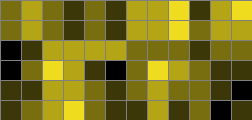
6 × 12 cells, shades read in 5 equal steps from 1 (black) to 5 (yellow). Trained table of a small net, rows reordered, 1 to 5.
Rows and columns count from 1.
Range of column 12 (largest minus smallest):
4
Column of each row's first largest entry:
9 9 3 3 3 4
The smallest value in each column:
1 2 3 2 2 1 2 3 2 2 1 1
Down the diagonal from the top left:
3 4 4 4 3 2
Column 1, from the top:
3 3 1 1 2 2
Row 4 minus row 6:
-1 0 1 -1 -1 -1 1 1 2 0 1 0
